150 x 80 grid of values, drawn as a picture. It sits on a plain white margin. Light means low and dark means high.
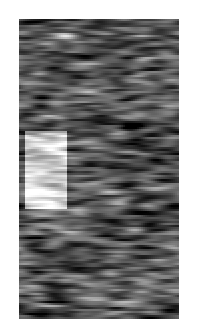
Odd patch: lower, in the middle left. Ninth with the lowest average: middle left. Histogram: skewed, a long tail of low values.
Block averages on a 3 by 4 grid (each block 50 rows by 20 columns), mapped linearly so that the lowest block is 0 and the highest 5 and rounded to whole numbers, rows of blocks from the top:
4 4 4 4 | 0 3 5 5 | 4 4 4 4
